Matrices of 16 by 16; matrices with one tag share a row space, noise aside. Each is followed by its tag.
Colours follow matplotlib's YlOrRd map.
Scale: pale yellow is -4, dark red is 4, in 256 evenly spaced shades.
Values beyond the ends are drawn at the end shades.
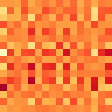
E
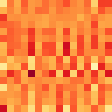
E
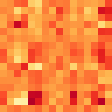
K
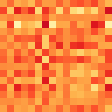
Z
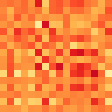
Z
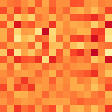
Z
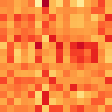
Z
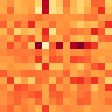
Z
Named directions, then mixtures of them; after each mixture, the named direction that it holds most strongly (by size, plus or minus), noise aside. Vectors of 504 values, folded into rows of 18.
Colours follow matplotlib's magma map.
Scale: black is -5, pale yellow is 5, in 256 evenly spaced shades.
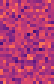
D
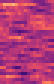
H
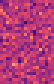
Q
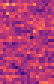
H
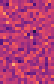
Q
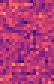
Q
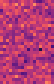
Q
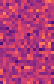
D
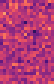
Q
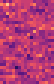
H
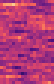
H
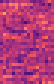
H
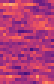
H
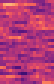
H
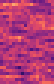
H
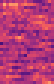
H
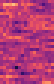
H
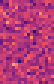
Q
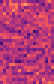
D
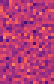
Q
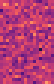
Q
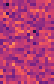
D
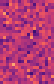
Q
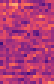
H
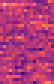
H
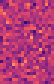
Q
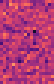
Q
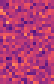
Q
